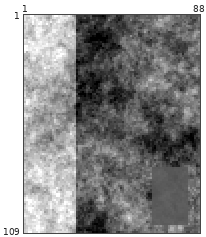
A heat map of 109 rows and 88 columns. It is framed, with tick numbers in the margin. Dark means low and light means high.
Calmest part: bottom right. Odd patch: calmer, in the bottom right. Stripes: none. Ninth with the highest average: bottom left. Seam: vertical, 30% of the way across, the left part higher.
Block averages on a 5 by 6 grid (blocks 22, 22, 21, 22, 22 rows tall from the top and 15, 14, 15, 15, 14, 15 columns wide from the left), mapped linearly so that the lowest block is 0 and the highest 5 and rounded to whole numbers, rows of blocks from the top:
5 4 0 1 2 2 / 4 3 0 1 2 2 / 4 3 1 1 1 1 / 4 4 2 2 1 1 / 5 4 1 2 2 2
